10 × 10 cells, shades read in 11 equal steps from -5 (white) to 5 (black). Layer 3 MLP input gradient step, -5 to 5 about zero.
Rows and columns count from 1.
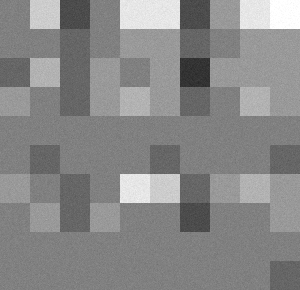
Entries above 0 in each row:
2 2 3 2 0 3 2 2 0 1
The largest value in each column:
1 1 2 0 0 1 3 0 0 1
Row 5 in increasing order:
0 0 0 0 0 0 0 0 0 0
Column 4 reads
0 0 -1 -1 0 0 0 -1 0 0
